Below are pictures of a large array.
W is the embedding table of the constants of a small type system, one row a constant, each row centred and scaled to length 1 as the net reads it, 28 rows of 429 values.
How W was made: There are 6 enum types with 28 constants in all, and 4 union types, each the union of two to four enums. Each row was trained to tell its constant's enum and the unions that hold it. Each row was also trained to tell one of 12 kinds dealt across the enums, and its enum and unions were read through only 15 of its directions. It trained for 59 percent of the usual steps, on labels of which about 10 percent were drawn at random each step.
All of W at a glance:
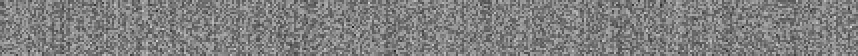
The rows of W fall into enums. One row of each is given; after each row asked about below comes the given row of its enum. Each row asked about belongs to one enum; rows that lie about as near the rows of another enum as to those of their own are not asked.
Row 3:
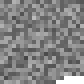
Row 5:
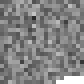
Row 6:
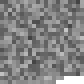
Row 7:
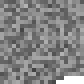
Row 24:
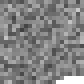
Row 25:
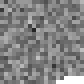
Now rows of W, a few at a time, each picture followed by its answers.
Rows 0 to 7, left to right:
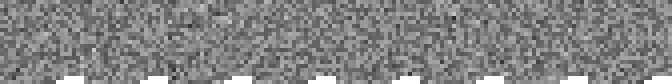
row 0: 3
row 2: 5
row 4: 25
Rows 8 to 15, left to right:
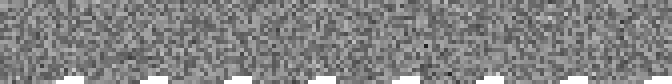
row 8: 25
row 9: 3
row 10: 3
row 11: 24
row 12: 6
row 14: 7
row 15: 6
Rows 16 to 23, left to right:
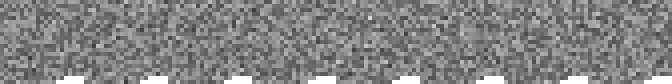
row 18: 24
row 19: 6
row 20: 3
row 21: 25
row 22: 25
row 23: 5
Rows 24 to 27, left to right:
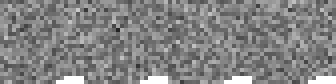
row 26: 5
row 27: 5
